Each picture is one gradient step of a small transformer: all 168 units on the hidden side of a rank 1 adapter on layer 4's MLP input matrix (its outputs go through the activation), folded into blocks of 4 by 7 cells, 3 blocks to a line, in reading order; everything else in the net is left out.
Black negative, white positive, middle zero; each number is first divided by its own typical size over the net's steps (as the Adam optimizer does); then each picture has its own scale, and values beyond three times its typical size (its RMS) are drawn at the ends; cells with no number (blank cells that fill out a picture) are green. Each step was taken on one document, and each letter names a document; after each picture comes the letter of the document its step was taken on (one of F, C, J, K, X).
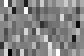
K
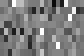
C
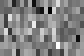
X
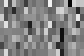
K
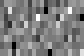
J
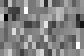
K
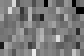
J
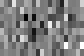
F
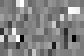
C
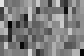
F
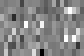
C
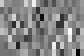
F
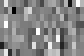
K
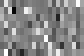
K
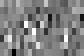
J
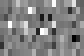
C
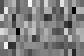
X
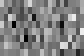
F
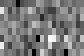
X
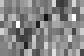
F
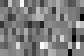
K
